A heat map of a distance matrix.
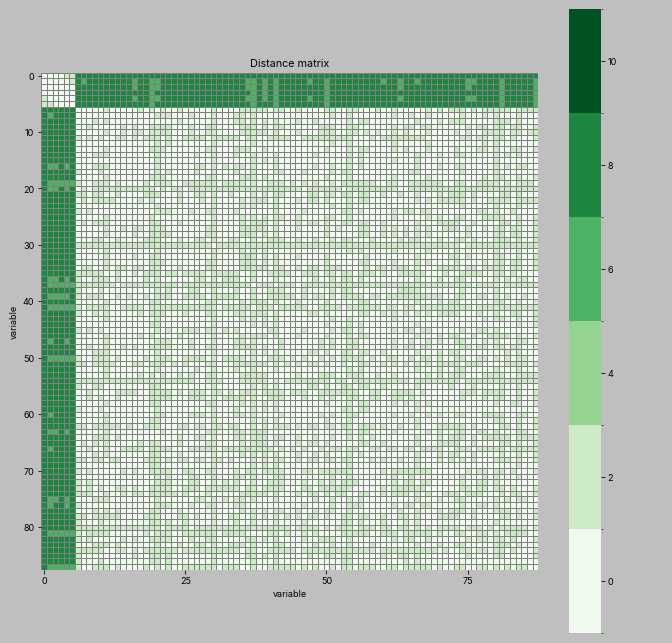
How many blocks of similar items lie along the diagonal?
2
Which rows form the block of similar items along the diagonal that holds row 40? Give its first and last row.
6 to 87
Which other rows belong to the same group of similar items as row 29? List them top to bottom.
6, 7, 8, 9, 10, 11, 12, 13, 14, 15, 16, 17, 18, 19, 20, 21, 22, 23, 24, 25, 26, 27, 28, 30, 31, 32, 33, 34, 35, 36, 37, 38, 39, 40, 41, 42, 43, 44, 45, 46, 47, 48, 49, 50, 51, 52, 53, 54, 55, 56, 57, 58, 59, 60, 61, 62, 63, 64, 65, 66, 67, 68, 69, 70, 71, 72, 73, 74, 75, 76, 77, 78, 79, 80, 81, 82, 83, 84, 85, 86, 87
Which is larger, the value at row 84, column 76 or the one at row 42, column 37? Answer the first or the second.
the second
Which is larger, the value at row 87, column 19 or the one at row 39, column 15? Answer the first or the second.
the second
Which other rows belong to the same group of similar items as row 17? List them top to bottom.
6, 7, 8, 9, 10, 11, 12, 13, 14, 15, 16, 18, 19, 20, 21, 22, 23, 24, 25, 26, 27, 28, 29, 30, 31, 32, 33, 34, 35, 36, 37, 38, 39, 40, 41, 42, 43, 44, 45, 46, 47, 48, 49, 50, 51, 52, 53, 54, 55, 56, 57, 58, 59, 60, 61, 62, 63, 64, 65, 66, 67, 68, 69, 70, 71, 72, 73, 74, 75, 76, 77, 78, 79, 80, 81, 82, 83, 84, 85, 86, 87
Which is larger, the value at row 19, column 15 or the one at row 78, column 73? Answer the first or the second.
the second
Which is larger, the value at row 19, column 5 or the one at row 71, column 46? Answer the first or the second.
the first
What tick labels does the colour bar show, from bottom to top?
0, 2, 4, 6, 8, 10
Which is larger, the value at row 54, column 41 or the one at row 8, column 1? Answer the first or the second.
the second
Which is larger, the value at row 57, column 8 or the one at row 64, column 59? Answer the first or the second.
the first
